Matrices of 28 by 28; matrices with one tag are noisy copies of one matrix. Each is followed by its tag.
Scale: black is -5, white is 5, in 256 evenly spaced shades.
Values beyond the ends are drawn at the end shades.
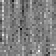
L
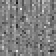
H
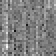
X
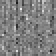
H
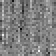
L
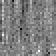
L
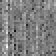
X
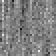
L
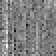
X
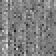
X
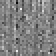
H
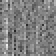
X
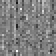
H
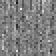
H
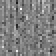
H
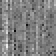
X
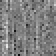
X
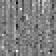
H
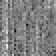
X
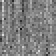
L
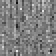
H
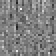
H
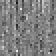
H
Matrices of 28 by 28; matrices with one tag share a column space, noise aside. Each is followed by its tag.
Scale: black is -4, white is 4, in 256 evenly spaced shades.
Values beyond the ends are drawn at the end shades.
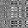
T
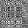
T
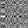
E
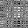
T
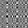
E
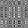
T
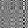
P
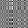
P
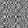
E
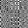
P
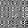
T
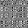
T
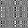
T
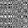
E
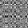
E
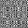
T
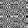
E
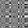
E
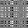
T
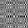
E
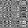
T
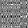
E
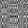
E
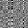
P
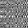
E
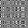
T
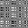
T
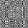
T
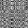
P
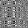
T
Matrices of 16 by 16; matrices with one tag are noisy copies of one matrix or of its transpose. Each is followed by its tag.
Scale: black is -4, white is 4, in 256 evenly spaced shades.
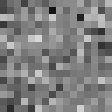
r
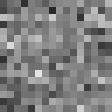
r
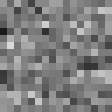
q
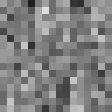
q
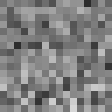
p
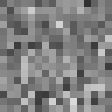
p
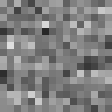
q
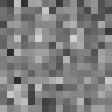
r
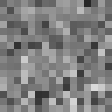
p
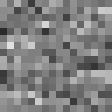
q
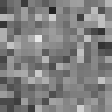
r
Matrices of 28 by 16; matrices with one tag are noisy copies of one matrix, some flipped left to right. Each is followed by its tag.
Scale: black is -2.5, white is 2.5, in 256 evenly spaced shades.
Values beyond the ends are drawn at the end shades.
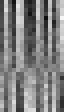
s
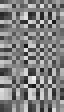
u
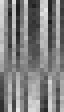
s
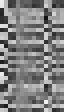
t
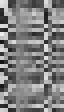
t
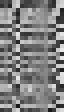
t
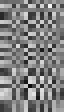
u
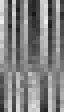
s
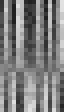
s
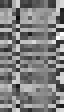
t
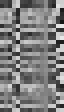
t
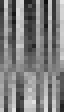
s
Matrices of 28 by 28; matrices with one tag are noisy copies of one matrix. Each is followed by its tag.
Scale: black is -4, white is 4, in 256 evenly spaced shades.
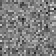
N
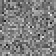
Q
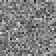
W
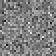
Q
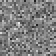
W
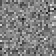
N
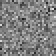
N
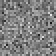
Q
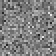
Q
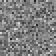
W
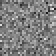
N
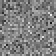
Q
